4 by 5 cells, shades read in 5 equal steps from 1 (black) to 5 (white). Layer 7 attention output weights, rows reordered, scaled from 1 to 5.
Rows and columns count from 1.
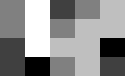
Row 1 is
3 5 2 3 4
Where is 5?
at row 1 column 2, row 2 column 2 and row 3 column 2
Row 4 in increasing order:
1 2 2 3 4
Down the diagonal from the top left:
3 5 4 4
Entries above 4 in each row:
1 1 1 0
